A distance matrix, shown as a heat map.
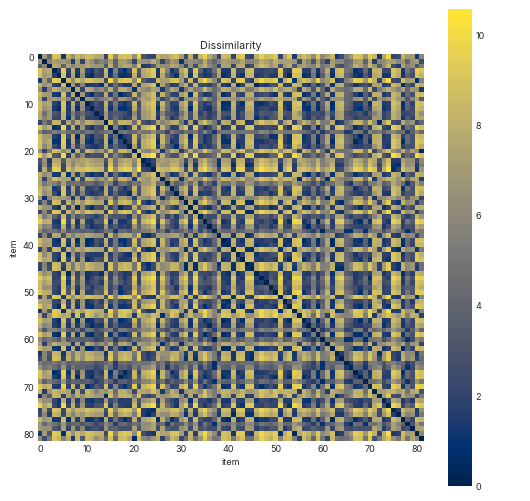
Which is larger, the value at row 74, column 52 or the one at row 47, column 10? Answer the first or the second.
the first
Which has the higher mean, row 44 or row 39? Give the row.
44
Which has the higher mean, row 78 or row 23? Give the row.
23
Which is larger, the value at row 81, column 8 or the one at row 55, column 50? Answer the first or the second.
the second
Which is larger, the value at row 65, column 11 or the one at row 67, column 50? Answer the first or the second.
the first
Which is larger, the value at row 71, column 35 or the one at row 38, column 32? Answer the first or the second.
the first
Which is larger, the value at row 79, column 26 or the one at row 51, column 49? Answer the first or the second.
the second
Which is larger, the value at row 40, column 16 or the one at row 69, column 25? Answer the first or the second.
the first
